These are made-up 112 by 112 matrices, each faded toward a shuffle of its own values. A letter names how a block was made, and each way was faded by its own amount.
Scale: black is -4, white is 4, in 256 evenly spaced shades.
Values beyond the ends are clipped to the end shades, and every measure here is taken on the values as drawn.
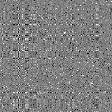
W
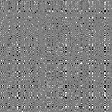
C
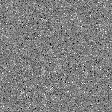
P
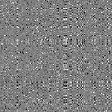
W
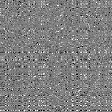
W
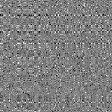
W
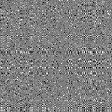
W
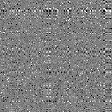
W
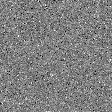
P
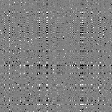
C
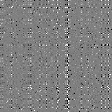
C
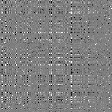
C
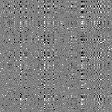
C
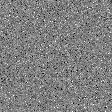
P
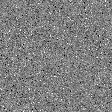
P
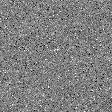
P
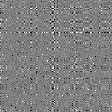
C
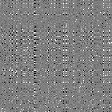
C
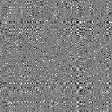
W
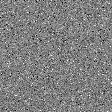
P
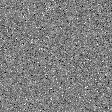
P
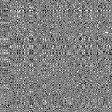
W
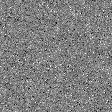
P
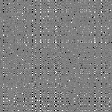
C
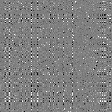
C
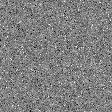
P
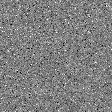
P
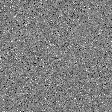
P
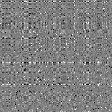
W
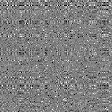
W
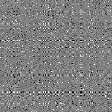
W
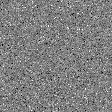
P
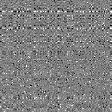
W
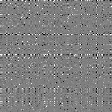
C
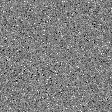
P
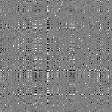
C
